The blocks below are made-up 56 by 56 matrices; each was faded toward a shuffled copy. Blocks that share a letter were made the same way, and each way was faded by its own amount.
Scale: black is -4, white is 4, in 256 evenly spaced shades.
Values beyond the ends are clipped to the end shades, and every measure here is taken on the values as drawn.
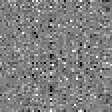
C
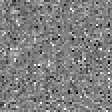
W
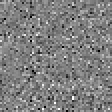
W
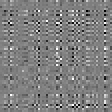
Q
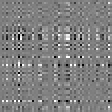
Q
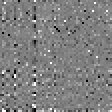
C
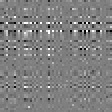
Q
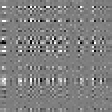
Q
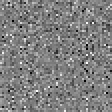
W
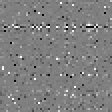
C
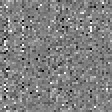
W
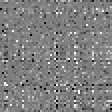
C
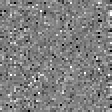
W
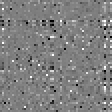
C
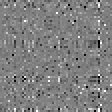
C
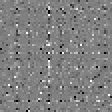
C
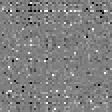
C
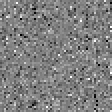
W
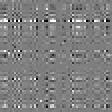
Q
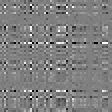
Q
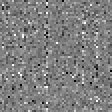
W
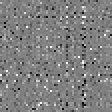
C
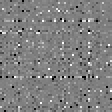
C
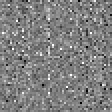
W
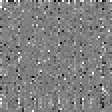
C
